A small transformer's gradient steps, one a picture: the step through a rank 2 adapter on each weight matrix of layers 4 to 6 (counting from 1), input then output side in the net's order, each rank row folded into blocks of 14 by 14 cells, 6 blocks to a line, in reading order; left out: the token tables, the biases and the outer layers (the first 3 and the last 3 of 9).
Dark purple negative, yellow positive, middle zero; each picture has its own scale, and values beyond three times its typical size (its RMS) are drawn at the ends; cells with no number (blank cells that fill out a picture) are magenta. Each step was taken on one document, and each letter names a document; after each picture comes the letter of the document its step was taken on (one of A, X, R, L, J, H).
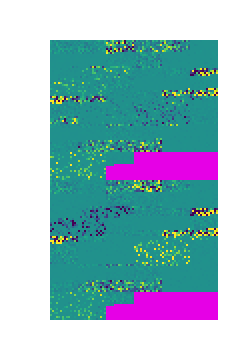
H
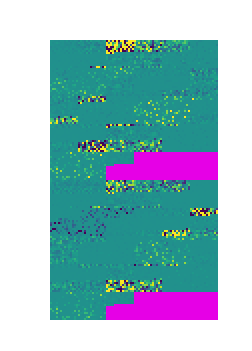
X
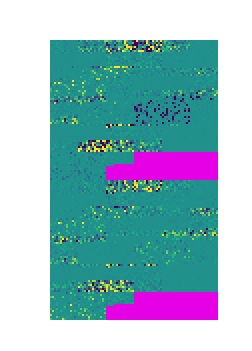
H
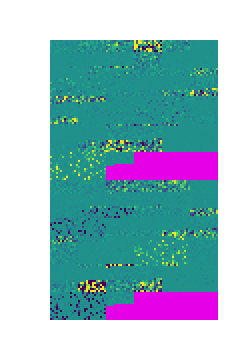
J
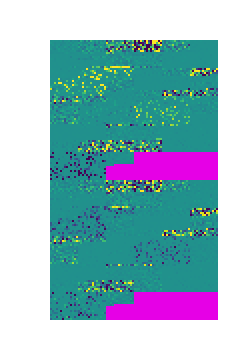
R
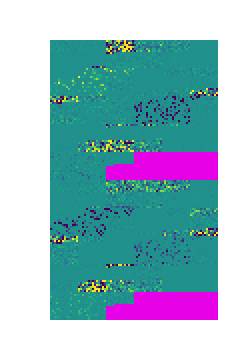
R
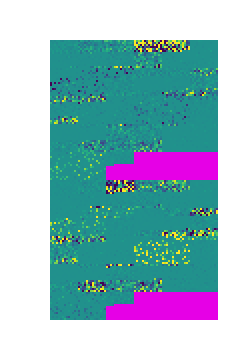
X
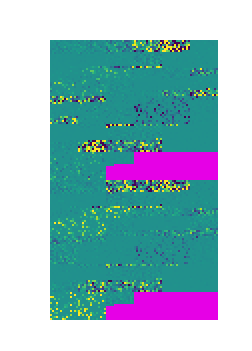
H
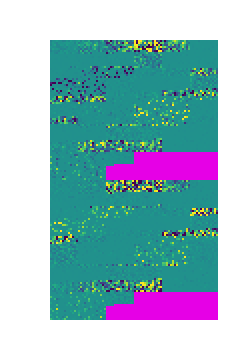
J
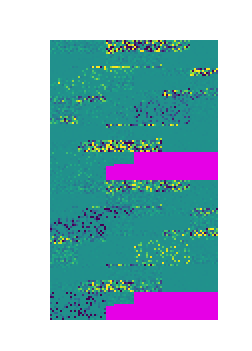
R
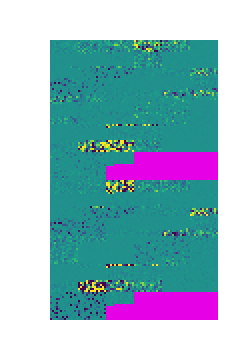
J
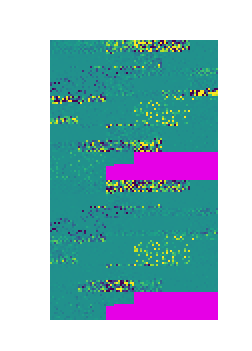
X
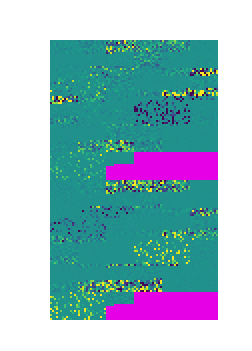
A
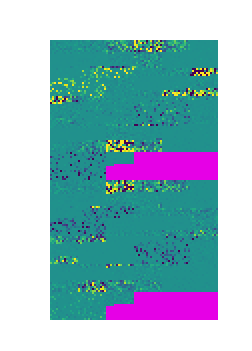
A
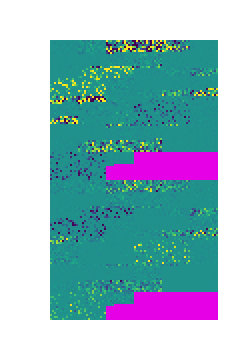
H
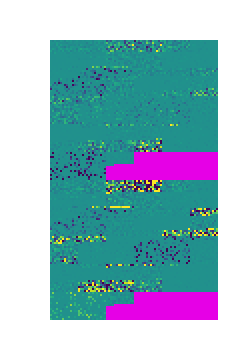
R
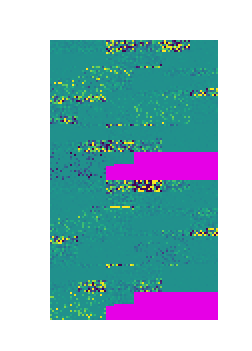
R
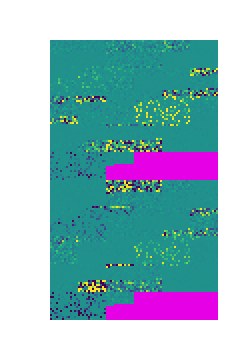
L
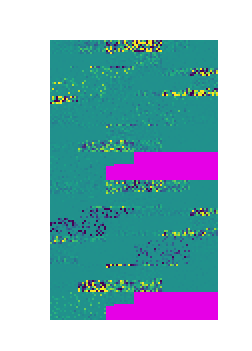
A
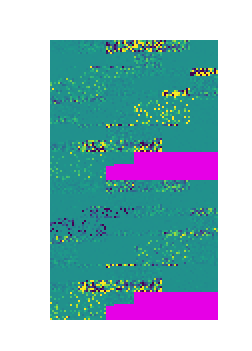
A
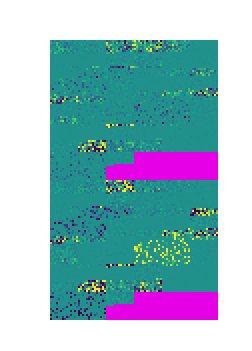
H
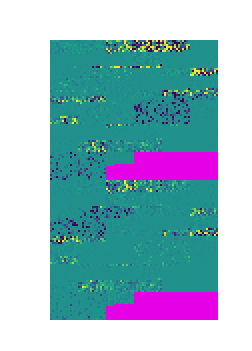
H
